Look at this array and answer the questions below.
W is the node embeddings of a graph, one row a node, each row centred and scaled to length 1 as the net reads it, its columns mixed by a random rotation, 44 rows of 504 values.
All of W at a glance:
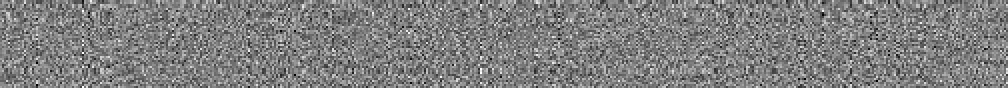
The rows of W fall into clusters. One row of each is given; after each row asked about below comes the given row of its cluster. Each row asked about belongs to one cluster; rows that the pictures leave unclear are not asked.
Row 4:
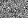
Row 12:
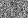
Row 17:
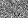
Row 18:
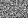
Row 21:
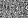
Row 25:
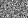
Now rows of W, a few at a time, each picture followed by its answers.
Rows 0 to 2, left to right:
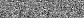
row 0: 25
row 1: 25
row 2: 21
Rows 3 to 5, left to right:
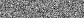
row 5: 12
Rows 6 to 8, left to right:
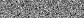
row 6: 17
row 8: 17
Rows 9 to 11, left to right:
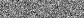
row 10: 18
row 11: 17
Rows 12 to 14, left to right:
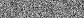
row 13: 21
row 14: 17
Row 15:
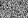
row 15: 25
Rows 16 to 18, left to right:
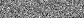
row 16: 4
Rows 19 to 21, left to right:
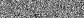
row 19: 17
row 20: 12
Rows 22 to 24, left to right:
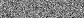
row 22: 12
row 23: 21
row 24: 18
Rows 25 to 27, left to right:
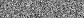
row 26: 12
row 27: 25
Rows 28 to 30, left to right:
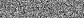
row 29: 21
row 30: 18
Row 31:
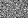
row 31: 18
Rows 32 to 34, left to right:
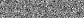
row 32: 17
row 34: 21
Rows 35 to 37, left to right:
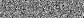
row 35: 21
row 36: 21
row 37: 25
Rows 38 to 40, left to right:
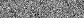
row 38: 4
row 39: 12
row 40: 17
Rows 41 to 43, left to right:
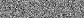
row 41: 21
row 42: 18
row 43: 12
